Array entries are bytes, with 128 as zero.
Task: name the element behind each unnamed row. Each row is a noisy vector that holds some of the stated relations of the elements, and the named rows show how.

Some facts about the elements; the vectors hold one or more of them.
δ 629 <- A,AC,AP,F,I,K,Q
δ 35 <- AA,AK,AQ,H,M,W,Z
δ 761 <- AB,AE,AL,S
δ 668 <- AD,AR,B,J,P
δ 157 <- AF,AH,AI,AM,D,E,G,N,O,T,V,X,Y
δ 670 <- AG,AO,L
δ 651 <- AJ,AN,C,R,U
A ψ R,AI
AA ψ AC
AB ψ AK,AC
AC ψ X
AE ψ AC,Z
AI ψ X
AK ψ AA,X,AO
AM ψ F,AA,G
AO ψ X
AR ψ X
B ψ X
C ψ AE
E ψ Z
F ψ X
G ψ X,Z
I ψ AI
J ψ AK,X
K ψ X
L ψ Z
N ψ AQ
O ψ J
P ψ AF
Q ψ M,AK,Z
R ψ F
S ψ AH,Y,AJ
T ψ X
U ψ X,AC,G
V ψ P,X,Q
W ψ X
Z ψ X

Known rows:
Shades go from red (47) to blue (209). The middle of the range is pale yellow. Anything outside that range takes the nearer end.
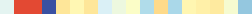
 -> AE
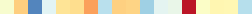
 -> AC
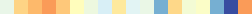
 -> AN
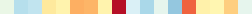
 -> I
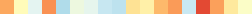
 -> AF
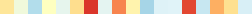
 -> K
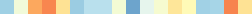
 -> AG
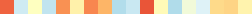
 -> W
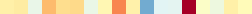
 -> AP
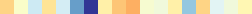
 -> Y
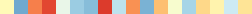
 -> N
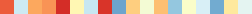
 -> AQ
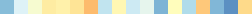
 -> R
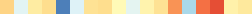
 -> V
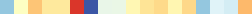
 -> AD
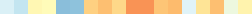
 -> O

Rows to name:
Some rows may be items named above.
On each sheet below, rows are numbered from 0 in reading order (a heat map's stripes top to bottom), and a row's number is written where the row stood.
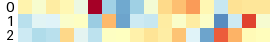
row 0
P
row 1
AO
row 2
AI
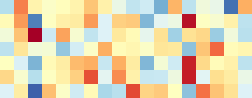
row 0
C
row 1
AC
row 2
AL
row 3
E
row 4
F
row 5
K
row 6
X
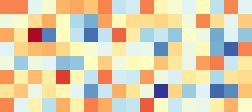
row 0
M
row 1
D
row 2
S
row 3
AN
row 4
AM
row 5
H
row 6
AJ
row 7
W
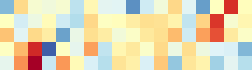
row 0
L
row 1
T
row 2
V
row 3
AB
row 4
AL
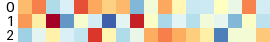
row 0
Z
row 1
S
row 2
J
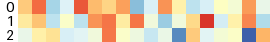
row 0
Z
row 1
Q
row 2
U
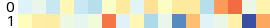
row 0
G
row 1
U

